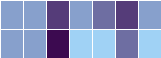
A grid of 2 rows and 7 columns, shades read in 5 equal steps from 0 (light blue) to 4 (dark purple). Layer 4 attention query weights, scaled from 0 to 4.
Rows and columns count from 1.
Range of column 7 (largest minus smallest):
1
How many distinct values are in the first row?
3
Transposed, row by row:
1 1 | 1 1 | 3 4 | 1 0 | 2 0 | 3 2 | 1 0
